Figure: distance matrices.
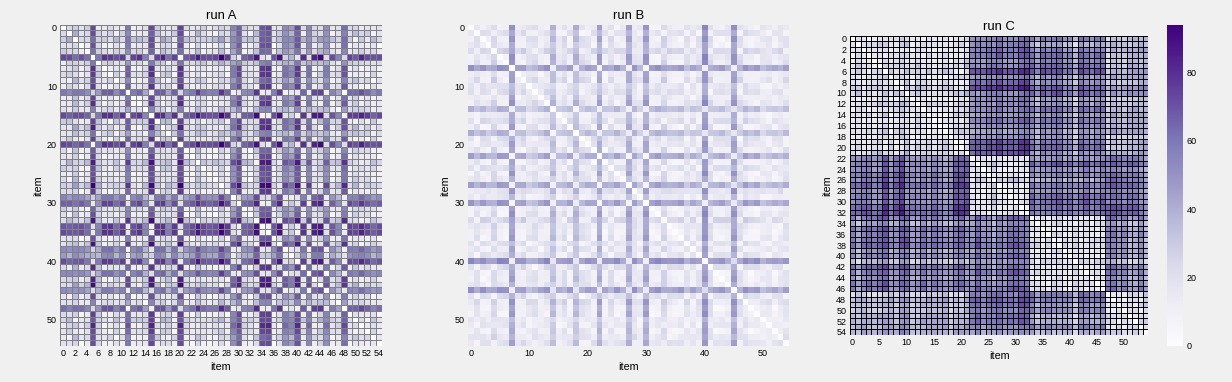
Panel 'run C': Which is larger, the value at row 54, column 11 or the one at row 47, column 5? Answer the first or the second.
the first
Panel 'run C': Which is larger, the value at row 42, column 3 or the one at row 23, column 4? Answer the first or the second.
the first
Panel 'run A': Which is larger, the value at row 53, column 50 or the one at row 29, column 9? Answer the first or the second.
the second
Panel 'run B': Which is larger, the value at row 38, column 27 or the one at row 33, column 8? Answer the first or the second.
the first
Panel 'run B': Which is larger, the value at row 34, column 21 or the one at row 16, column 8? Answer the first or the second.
the second
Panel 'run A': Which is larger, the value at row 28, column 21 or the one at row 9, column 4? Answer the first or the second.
the second
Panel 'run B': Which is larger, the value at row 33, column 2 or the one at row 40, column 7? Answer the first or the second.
the first
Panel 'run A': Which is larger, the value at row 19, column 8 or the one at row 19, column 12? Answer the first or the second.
the second
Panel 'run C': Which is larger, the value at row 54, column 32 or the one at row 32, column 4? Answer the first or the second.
the second
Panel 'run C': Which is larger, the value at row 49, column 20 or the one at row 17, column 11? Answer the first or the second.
the first
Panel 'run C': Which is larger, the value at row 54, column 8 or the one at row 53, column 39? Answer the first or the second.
the second
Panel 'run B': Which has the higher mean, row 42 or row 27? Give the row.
27
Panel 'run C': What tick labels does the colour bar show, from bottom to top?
0, 20, 40, 60, 80
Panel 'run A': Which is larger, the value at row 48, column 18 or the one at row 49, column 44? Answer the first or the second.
the first
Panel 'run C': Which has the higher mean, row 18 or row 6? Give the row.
6
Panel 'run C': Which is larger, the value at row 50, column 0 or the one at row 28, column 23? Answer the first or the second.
the first
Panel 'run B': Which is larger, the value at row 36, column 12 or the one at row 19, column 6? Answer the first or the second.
the second
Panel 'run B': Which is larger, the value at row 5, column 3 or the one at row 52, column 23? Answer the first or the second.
the first
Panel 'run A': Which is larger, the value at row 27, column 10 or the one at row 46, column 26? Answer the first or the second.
the first
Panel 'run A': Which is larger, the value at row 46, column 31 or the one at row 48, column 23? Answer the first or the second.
the second
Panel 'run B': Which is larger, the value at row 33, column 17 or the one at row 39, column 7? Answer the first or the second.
the second
